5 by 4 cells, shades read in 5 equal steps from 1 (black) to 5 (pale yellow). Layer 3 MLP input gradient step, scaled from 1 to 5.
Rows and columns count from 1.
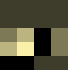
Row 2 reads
2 2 2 2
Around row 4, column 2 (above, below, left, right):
4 1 4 1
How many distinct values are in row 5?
2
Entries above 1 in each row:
4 4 3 3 2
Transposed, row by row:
2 2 3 4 1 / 2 2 4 5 1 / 2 2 1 1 2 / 2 2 3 3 2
